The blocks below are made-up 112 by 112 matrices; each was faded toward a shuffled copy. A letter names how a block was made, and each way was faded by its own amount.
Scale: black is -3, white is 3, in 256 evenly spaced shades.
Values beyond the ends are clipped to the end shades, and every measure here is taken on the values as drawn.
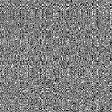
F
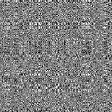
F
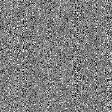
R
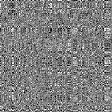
F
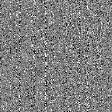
R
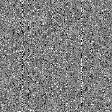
R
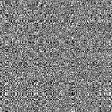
F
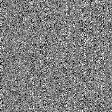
R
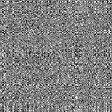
F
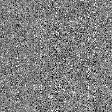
R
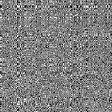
F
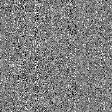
R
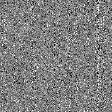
R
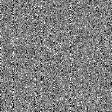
R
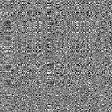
F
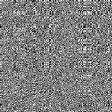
F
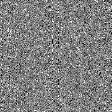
R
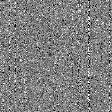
R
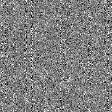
R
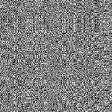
F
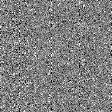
R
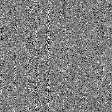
R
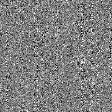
R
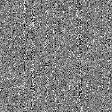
R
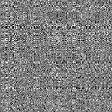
F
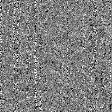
R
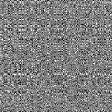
F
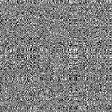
F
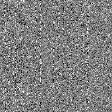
R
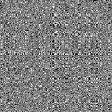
F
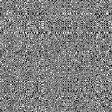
F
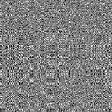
F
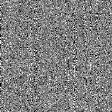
R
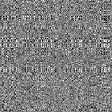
F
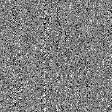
R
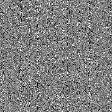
R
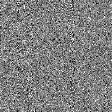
R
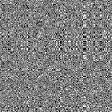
F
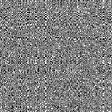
F
